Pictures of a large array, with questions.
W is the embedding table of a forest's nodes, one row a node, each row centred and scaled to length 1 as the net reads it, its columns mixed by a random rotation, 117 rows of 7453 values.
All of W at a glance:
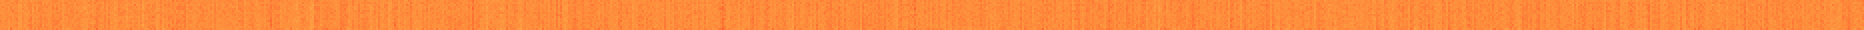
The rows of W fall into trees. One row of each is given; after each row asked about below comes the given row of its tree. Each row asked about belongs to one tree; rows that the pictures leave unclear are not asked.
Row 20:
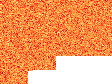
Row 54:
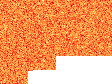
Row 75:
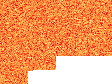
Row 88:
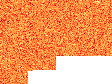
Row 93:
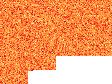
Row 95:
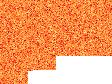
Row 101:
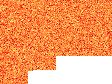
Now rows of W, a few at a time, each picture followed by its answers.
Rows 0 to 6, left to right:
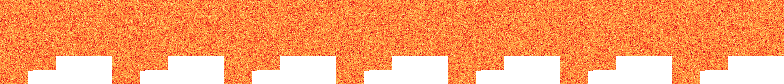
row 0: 88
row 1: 93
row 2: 95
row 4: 20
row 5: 101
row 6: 88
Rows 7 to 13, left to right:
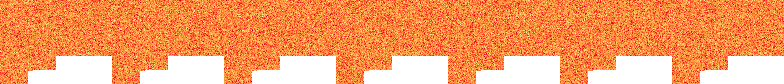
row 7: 20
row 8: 101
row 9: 75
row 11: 88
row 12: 75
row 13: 20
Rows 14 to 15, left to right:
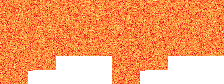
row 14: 95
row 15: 54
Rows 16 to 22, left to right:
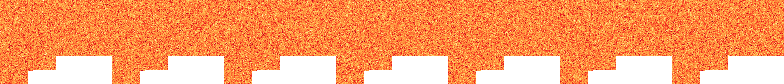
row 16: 54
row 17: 95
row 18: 54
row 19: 20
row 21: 93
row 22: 95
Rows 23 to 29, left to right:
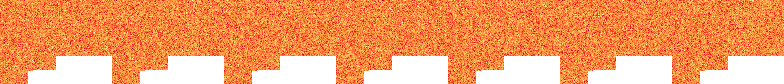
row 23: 101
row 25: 93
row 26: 20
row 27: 93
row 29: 88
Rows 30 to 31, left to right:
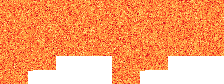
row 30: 95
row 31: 75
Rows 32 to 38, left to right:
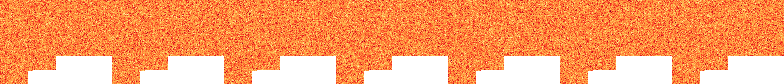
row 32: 20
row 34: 75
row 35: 20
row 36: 93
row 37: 88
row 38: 20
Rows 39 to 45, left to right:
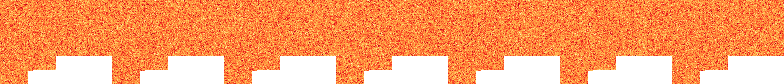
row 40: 54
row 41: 54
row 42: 20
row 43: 88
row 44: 75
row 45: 95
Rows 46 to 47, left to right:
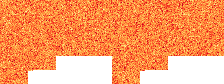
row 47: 88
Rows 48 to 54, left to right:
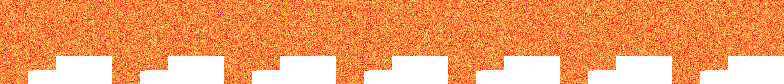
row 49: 95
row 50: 88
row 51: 95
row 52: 20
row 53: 75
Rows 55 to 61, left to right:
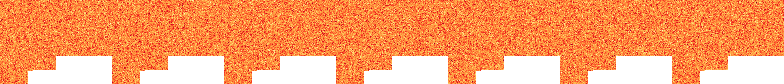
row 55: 88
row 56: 88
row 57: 20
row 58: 101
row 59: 75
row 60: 95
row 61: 75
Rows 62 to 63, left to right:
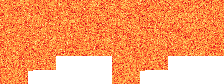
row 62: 93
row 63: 20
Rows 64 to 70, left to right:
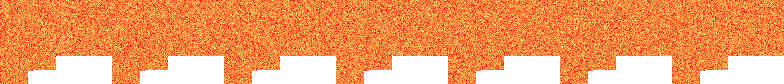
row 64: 93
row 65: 54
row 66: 75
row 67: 95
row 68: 20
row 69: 54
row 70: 93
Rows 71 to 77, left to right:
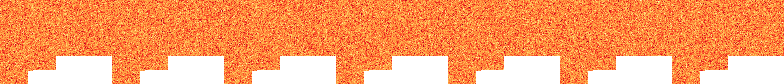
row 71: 101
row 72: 75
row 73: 101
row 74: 75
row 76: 88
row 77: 95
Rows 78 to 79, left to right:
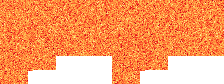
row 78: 95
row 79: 54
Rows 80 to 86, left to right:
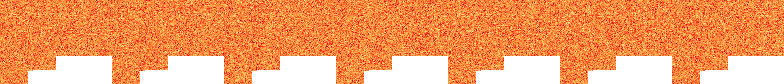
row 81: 95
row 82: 20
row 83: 101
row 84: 75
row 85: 75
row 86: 93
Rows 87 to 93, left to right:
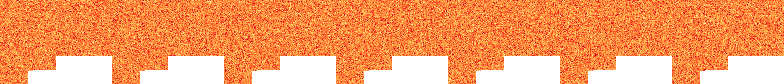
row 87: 20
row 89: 88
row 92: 75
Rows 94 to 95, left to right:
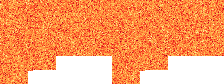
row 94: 20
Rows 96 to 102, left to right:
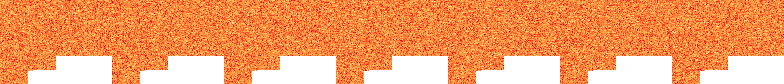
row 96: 75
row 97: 20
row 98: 75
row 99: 95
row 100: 101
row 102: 54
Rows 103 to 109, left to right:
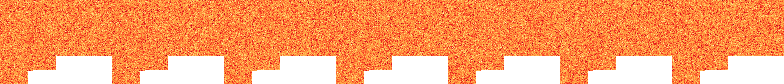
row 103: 95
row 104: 95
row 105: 75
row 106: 95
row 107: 101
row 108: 54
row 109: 93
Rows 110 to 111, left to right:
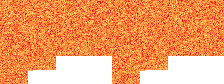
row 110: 75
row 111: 75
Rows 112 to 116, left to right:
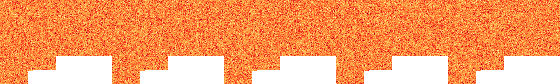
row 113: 75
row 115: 93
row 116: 20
